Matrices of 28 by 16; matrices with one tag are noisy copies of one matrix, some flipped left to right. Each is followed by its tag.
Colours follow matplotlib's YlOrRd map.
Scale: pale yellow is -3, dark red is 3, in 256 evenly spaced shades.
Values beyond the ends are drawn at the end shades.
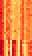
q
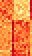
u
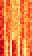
q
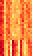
q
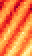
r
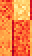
u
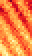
r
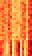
q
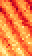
r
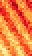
r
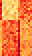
u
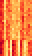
q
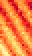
r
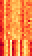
q
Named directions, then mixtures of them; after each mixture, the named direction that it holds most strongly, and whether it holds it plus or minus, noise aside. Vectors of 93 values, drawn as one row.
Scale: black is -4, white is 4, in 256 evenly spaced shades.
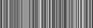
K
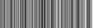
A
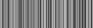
K, minus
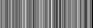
A, minus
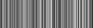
K, plus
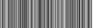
K, minus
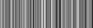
A, minus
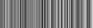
A, plus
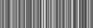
A, minus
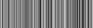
K, minus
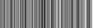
A, plus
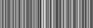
A, minus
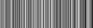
A, minus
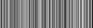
K, plus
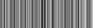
A, plus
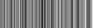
A, plus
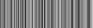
A, plus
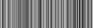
K, minus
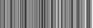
A, plus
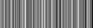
A, minus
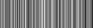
A, minus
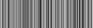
K, minus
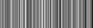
A, minus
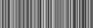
K, minus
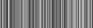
K, plus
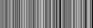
A, minus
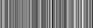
K, plus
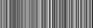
K, plus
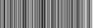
A, plus
